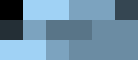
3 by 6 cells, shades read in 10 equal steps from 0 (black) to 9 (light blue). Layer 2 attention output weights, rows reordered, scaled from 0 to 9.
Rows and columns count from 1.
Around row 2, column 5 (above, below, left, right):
7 6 5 6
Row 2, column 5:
6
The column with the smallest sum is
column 1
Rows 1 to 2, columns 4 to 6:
7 7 3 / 5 6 6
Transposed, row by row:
0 2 9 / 9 7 9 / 9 5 7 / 7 5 6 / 7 6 6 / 3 6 6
